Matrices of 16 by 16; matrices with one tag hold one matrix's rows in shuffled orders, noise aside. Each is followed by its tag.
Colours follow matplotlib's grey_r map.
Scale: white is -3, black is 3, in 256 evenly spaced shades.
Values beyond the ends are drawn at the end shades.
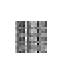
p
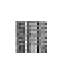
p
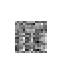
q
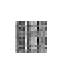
p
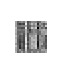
p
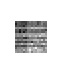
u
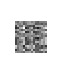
q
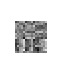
q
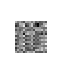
q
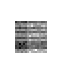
u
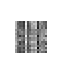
p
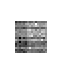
u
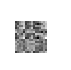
q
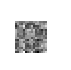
q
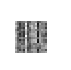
p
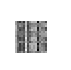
p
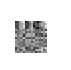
q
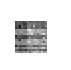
u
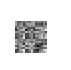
q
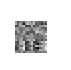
q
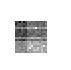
u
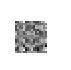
q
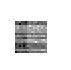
u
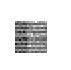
u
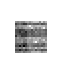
u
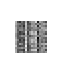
p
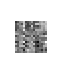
q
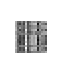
p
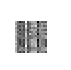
p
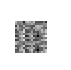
q
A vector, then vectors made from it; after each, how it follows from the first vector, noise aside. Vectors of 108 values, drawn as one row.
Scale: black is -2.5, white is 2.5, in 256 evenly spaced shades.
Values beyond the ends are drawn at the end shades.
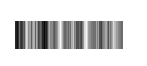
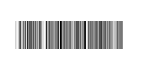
sign-scrambled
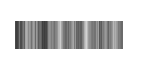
shrunk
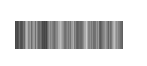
shrunk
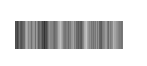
shrunk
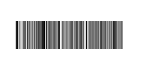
sign-scrambled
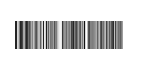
sign-scrambled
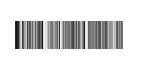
sign-scrambled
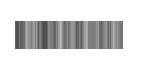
shrunk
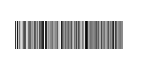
sign-scrambled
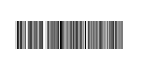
sign-scrambled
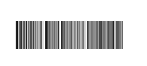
sign-scrambled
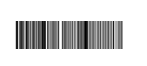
sign-scrambled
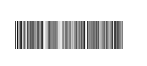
sign-scrambled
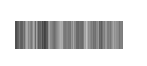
shrunk
